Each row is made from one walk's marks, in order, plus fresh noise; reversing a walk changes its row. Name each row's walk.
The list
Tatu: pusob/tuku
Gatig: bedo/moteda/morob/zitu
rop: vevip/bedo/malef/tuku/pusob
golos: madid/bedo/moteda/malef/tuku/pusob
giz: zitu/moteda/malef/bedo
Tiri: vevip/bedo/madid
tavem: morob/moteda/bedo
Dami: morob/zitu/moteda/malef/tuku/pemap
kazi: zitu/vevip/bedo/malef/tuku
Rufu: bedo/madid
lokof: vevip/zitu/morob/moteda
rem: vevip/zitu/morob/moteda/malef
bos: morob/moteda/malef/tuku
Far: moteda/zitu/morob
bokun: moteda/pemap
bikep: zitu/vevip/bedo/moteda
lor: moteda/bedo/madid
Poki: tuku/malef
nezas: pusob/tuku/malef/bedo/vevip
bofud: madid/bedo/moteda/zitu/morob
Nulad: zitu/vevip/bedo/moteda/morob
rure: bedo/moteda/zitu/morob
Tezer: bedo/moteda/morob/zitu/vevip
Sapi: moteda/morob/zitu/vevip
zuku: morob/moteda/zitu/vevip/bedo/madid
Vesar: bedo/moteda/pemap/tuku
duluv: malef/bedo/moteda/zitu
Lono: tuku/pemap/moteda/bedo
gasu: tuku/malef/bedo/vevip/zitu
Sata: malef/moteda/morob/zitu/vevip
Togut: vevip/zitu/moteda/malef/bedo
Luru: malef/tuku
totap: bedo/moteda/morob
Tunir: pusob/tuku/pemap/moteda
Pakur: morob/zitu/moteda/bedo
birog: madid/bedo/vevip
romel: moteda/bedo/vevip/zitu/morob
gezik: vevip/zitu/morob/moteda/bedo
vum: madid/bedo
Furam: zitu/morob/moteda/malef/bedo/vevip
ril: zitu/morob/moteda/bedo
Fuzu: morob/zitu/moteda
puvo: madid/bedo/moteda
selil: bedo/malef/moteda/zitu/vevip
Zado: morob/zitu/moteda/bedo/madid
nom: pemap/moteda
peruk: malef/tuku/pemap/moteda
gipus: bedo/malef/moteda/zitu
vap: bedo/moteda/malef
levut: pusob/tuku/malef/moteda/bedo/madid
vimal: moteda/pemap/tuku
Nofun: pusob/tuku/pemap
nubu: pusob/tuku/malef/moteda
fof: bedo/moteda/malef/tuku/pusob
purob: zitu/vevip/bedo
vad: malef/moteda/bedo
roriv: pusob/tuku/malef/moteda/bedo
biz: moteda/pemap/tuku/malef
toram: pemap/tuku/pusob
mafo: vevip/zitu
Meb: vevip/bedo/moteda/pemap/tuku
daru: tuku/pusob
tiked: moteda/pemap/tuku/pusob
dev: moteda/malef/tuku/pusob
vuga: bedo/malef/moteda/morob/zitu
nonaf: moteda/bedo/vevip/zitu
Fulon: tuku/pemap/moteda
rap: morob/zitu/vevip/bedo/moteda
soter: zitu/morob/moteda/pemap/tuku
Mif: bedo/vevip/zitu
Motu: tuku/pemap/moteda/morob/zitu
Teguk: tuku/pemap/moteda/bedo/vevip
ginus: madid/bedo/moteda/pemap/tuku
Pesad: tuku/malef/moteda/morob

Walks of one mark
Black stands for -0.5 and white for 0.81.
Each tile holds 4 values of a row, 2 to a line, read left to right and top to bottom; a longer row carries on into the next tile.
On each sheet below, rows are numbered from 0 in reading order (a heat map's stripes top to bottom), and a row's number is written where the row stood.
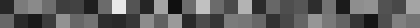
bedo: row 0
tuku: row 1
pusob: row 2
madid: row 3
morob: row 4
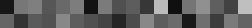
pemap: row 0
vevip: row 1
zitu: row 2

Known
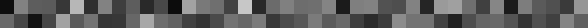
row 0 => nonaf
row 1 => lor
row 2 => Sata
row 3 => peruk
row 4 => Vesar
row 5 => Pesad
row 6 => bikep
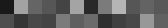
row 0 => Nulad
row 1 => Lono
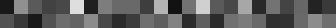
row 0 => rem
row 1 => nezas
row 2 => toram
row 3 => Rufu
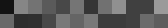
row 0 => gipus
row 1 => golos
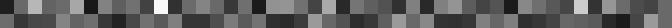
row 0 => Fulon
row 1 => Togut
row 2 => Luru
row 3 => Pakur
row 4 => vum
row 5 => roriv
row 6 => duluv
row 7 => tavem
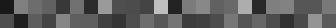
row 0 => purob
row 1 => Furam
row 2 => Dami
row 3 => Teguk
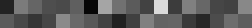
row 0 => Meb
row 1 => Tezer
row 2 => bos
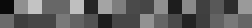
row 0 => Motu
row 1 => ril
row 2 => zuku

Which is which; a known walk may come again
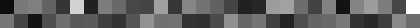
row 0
gasu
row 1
ginus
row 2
vad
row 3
Pesad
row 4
Fuzu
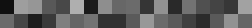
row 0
Gatig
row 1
Zado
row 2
puvo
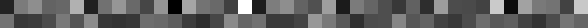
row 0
Dami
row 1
nubu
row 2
Sapi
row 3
vimal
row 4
kazi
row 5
Furam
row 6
Sata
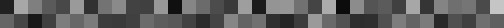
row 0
totap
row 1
golos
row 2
rap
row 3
Pakur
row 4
selil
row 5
giz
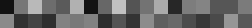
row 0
tiked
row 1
Nofun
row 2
Teguk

